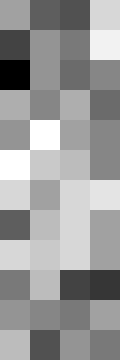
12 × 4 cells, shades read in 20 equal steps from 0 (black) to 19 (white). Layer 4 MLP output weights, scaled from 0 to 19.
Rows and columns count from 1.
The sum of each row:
41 43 29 44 52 58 61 49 59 32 42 40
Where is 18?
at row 2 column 4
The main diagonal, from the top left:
12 11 8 8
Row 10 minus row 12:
-5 8 -6 -5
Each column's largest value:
19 19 16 18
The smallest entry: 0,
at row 3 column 1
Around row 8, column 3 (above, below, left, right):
16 16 14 12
